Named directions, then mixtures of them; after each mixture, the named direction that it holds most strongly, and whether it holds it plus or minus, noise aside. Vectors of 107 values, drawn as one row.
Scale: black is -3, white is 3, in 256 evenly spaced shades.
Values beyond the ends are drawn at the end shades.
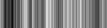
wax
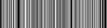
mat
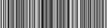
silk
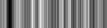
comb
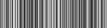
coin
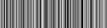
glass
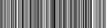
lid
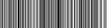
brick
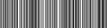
brick, minus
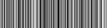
brick, plus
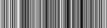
mat, minus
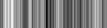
wax, minus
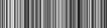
silk, minus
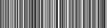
glass, minus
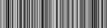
coin, plus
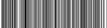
mat, minus
